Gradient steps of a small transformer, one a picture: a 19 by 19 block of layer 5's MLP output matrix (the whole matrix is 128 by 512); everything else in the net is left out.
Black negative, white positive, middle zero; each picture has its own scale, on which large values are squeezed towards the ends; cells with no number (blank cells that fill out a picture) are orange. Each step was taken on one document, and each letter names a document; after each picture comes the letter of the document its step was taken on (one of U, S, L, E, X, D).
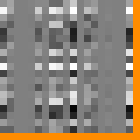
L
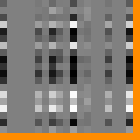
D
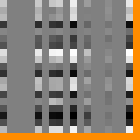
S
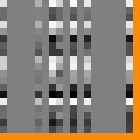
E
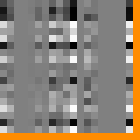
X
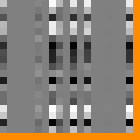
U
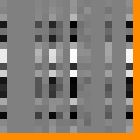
D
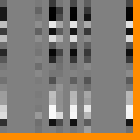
U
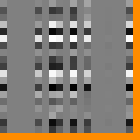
E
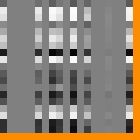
E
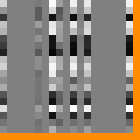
U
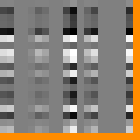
X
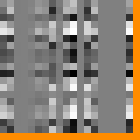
X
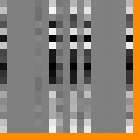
U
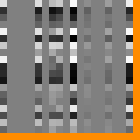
S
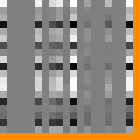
S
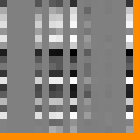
L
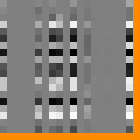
L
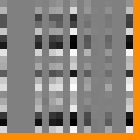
S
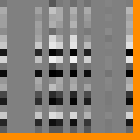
E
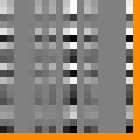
X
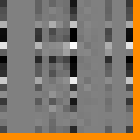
D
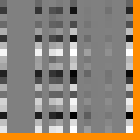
S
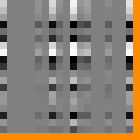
D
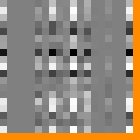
D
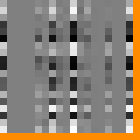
D
